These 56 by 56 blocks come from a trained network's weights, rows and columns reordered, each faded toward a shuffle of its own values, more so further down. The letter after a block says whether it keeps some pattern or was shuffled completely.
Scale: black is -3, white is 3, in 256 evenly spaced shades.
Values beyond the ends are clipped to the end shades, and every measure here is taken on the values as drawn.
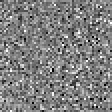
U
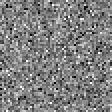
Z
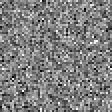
U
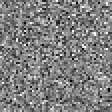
U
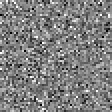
U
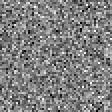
Z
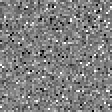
Z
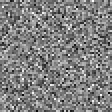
U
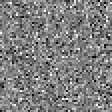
U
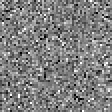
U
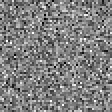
Z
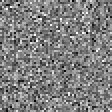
Z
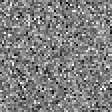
Z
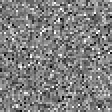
U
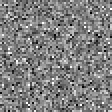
Z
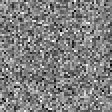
Z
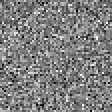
Z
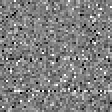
U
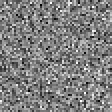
U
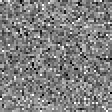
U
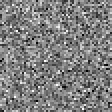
U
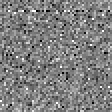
U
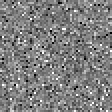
Z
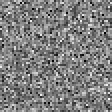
Z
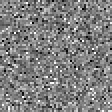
Z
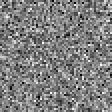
Z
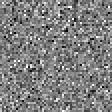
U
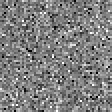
Z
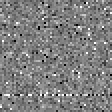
U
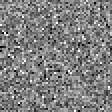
Z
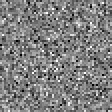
Z
